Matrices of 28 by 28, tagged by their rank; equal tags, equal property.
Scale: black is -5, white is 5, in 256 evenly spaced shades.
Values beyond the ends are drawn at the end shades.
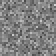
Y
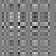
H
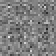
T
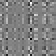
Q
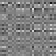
Q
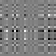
H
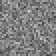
Y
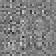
T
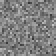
Y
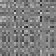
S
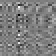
S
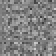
T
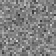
Y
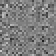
T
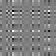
H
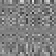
S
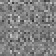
T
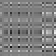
H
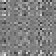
S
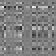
Q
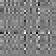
Q
